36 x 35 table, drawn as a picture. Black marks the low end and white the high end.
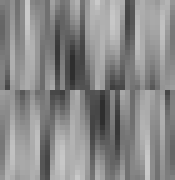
Slope: none. Grain: streaks running down. Symmetry: a half turn. Ninth with the lowest average: centre.
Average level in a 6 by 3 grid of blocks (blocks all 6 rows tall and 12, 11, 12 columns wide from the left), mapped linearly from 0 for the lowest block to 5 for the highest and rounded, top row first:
355 | 324 | 302 | 203 | 423 | 553
